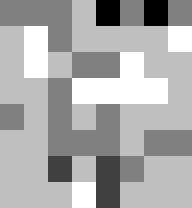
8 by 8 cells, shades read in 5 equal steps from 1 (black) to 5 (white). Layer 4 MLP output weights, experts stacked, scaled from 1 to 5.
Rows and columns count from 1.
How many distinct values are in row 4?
3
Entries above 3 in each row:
1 7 6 7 5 3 5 7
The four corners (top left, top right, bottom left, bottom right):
3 3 4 4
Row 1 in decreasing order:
4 3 3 3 3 3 1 1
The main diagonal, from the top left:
3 5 4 5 3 4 4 4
